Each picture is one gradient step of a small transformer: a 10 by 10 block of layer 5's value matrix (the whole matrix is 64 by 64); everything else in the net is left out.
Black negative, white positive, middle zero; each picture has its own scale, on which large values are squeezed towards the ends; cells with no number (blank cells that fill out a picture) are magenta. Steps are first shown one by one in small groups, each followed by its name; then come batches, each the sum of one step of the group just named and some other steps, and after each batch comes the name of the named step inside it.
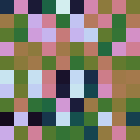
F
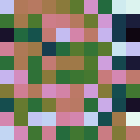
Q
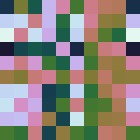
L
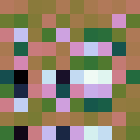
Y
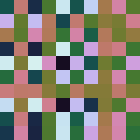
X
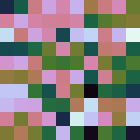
L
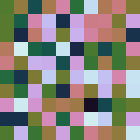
X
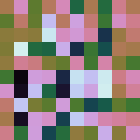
L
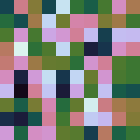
F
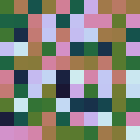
F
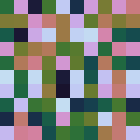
F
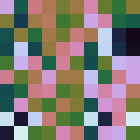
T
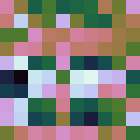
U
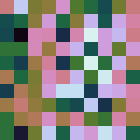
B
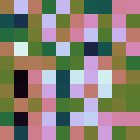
B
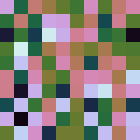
T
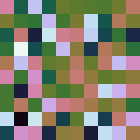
T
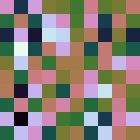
T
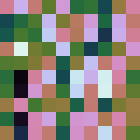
B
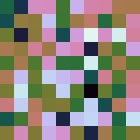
B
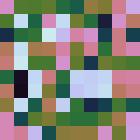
U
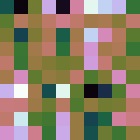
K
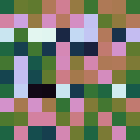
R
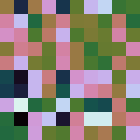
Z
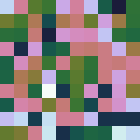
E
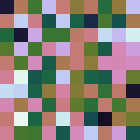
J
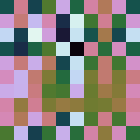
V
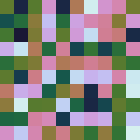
K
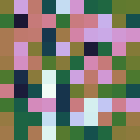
E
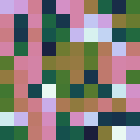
E
